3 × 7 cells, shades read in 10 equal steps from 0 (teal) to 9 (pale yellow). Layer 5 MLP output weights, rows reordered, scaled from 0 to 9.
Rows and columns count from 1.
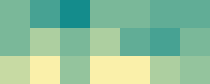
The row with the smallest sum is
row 1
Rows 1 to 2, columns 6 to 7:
3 3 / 2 4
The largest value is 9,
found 3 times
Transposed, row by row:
4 4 7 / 2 6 9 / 0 4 5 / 4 6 9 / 4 3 9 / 3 2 6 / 3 4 5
